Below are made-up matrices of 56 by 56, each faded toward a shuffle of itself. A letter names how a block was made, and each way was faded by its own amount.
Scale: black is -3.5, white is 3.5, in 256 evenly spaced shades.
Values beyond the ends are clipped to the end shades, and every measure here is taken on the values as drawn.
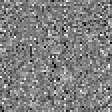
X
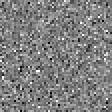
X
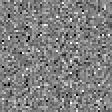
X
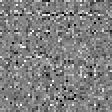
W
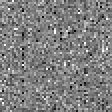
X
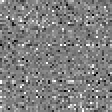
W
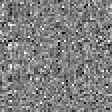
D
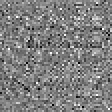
D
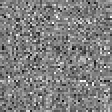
D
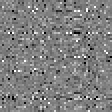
W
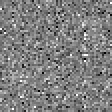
X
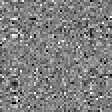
D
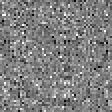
D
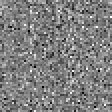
X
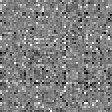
W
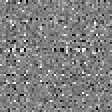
W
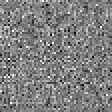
D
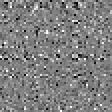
W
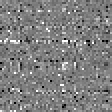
W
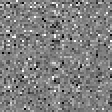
W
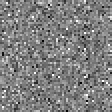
X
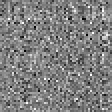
D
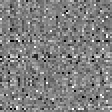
W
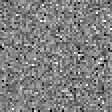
X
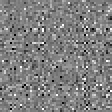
W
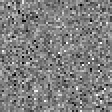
X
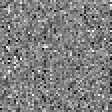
X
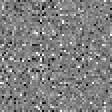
W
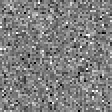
X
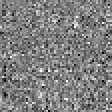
D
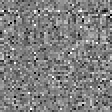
D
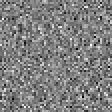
D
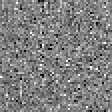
X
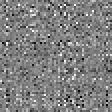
W
